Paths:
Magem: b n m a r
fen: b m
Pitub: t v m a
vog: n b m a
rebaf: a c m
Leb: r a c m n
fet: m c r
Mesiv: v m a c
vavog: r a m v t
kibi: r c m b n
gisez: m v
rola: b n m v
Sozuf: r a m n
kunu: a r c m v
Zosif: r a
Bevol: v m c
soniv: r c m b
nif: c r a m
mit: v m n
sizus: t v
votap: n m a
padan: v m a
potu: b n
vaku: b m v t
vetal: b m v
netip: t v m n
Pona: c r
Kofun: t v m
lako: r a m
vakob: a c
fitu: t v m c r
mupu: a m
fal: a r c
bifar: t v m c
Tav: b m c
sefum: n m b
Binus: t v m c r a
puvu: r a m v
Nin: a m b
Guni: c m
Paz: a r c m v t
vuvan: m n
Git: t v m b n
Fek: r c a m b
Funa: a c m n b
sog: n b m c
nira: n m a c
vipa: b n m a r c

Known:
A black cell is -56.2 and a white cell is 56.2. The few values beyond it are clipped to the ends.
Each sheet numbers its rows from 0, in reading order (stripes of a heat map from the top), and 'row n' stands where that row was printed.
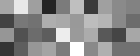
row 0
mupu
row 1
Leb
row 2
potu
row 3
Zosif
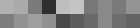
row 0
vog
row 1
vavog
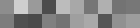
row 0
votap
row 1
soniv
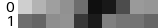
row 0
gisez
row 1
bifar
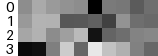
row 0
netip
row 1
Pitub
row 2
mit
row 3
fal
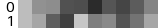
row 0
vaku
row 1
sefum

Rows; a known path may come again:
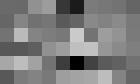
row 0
bifar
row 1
Guni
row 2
lako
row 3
vipa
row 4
Kofun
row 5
nira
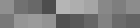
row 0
Funa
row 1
vavog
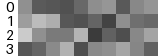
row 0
Tav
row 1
Pitub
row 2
rola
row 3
Binus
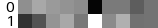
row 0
netip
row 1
Zosif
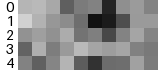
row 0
padan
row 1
gisez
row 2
puvu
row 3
Sozuf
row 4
Bevol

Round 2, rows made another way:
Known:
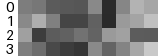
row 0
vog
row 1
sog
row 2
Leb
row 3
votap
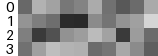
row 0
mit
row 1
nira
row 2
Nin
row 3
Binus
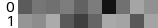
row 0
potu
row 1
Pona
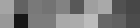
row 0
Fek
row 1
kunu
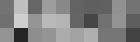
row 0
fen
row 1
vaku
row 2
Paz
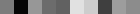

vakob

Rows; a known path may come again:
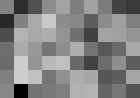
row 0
puvu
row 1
sizus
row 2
netip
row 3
mit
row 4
vaku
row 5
Bevol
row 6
fal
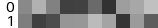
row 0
sog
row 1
Nin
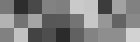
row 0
mupu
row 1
nif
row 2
vuvan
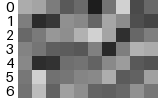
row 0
kibi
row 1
lako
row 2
padan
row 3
vog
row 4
Sozuf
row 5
gisez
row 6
fen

